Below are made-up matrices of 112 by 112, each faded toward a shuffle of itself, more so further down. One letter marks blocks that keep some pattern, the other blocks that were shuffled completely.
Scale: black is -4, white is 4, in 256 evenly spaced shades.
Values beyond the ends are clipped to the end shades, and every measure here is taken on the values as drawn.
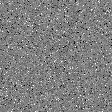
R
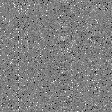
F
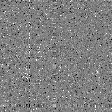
F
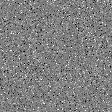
R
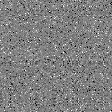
F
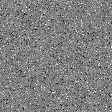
R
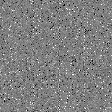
F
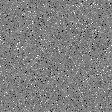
R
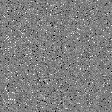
F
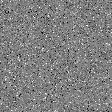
R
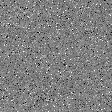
R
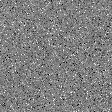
R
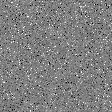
R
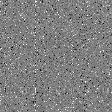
F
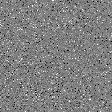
F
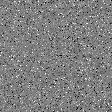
R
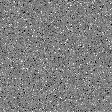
R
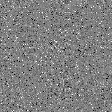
F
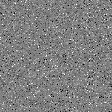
F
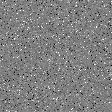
R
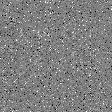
F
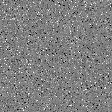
F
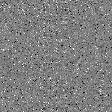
F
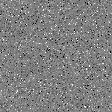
F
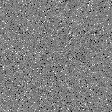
F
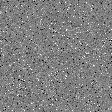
R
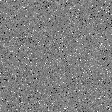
R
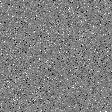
R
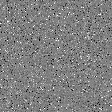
F
